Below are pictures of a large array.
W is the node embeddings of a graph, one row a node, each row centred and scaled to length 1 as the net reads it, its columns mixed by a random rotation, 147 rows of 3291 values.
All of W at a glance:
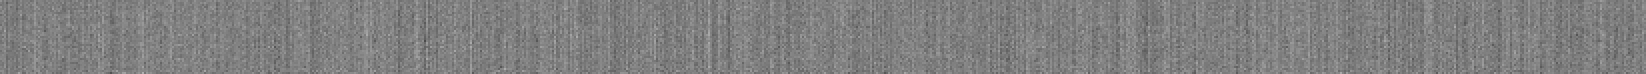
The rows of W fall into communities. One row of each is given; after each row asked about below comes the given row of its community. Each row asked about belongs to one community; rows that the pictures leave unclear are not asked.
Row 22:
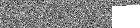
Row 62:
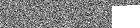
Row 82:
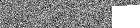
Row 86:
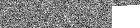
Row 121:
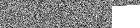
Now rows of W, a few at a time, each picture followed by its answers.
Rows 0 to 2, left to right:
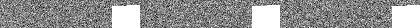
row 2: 22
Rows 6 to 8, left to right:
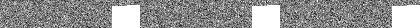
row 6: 62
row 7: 121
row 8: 121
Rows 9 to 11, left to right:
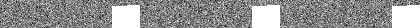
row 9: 86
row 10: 121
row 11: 86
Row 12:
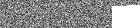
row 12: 121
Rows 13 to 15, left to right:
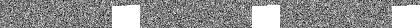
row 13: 82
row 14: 22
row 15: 86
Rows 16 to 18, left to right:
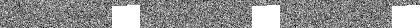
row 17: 121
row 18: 121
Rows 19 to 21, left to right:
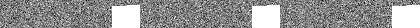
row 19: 62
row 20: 82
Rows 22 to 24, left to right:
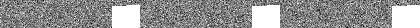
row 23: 62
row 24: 86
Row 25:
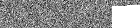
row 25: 82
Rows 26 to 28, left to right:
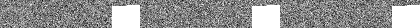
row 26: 121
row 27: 121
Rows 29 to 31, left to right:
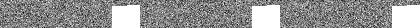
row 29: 86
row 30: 121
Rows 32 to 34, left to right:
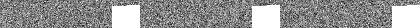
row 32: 82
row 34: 121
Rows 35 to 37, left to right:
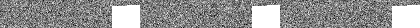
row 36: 82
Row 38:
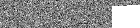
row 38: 62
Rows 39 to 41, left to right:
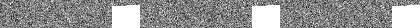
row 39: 86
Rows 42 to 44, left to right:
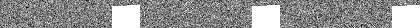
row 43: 86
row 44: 121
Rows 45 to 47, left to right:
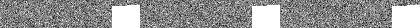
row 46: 121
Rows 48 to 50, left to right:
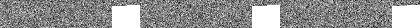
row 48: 121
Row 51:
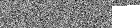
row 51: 62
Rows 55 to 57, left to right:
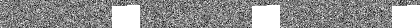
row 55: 22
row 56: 82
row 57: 22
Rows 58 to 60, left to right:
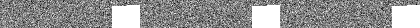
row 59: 22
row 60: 121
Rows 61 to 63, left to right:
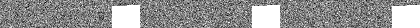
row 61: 82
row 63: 62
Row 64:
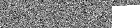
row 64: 62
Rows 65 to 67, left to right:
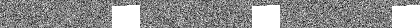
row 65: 86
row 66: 62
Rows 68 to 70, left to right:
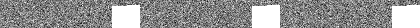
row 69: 22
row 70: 22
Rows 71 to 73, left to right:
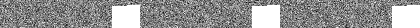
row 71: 86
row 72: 62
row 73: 86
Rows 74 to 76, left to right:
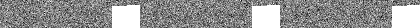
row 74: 62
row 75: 86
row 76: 86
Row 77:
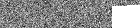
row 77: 82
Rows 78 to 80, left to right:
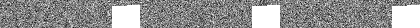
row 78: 86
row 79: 22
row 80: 86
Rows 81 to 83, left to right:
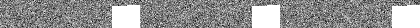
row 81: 86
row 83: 86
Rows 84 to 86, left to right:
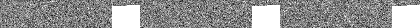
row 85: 62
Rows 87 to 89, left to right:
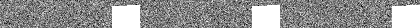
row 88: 62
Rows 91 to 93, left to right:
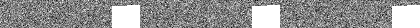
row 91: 22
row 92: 86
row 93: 86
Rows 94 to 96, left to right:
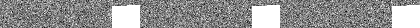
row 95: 62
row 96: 82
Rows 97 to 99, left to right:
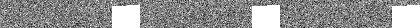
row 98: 22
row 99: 121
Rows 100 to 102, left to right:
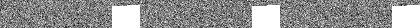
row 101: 121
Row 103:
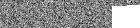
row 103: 62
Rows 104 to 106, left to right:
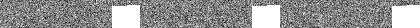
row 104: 22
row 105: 86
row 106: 82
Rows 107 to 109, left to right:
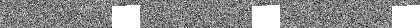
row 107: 82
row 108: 82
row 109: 62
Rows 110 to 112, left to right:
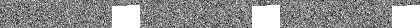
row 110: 86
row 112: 62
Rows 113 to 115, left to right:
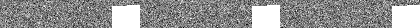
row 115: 62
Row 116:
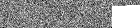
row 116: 82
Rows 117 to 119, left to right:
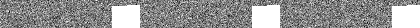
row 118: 22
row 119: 121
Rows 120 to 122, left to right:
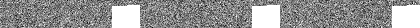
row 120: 86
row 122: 121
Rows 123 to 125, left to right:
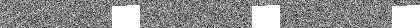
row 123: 22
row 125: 86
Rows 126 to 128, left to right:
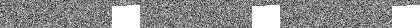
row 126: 86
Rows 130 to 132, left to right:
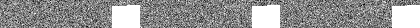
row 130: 62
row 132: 82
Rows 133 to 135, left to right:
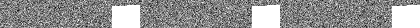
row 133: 62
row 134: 62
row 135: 62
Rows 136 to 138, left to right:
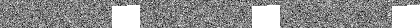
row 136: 86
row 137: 86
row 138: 86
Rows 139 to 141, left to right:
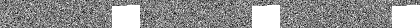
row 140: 121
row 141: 22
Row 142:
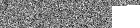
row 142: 121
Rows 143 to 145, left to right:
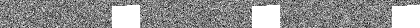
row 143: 22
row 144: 82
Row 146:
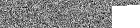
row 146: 82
